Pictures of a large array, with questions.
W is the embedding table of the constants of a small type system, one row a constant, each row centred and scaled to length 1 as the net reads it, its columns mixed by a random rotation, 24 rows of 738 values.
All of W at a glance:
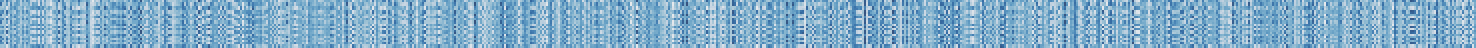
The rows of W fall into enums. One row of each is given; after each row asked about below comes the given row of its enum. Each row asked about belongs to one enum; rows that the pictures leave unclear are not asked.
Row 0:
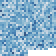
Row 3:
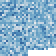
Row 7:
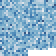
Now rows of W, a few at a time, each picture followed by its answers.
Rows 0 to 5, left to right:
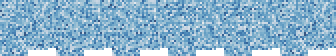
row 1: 7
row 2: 7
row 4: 3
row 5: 0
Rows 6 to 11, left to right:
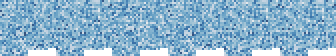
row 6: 0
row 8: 3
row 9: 0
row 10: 7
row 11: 7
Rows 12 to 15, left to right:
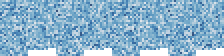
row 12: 3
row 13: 0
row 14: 3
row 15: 0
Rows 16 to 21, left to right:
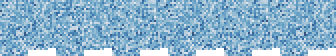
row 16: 0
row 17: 3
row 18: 7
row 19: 0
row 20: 7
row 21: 0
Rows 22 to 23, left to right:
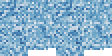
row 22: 3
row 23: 3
